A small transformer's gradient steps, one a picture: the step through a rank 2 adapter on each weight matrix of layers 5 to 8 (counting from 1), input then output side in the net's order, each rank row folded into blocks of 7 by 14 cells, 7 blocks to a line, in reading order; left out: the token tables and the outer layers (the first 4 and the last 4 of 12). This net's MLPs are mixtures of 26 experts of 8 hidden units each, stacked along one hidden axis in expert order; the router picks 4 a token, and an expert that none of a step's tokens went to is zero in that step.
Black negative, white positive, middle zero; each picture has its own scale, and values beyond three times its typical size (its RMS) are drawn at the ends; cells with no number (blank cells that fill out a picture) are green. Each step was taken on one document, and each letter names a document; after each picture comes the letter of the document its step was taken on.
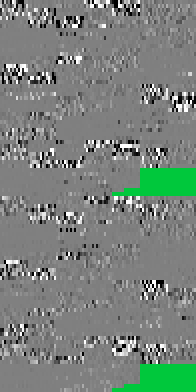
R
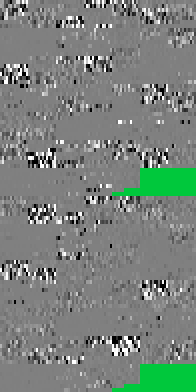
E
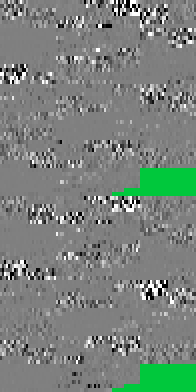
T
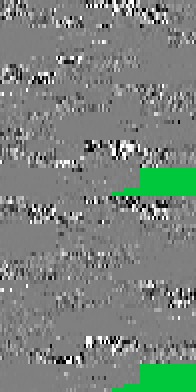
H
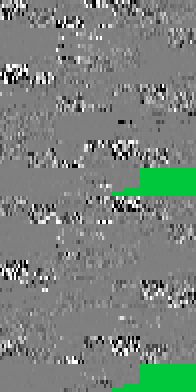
E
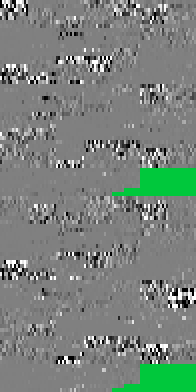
R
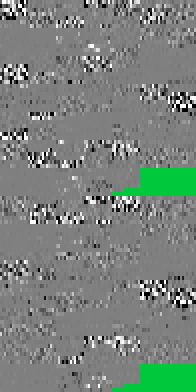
T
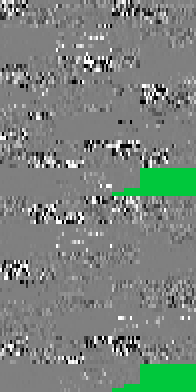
E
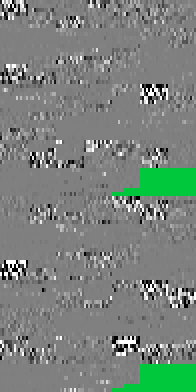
R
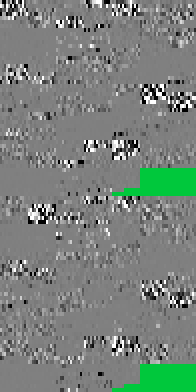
T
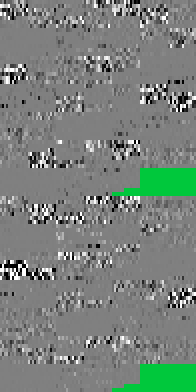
T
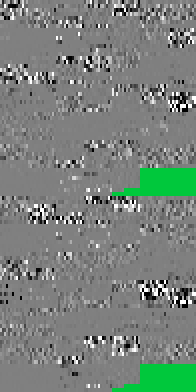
T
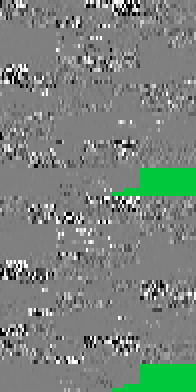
E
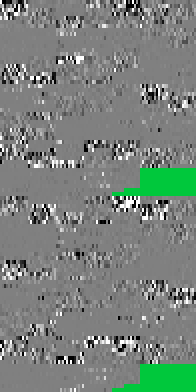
R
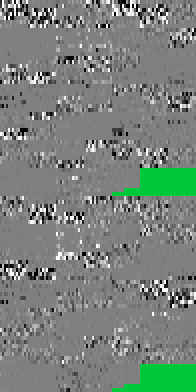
T
